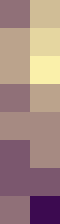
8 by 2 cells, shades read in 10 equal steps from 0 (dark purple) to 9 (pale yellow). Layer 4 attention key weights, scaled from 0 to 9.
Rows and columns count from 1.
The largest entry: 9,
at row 3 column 2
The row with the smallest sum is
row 8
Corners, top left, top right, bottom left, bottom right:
4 7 4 0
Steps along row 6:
up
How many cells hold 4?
3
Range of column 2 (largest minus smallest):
9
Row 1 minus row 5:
-1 2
